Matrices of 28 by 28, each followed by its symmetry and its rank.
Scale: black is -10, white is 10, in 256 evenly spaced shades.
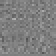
neither, rank five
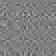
neither, rank five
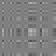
symmetric, rank one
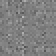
neither, rank five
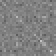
symmetric, rank five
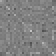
symmetric, rank five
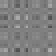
symmetric, rank one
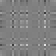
symmetric, rank one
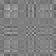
symmetric, rank two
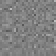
neither, rank five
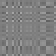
symmetric, rank one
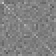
symmetric, rank five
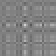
symmetric, rank one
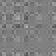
symmetric, rank two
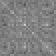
symmetric, rank five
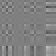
symmetric, rank one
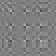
symmetric, rank two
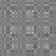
symmetric, rank two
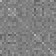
symmetric, rank five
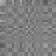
symmetric, rank two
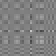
symmetric, rank one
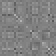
symmetric, rank five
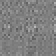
neither, rank five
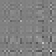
symmetric, rank two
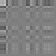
symmetric, rank one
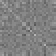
symmetric, rank five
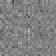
neither, rank five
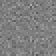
neither, rank five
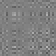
symmetric, rank two
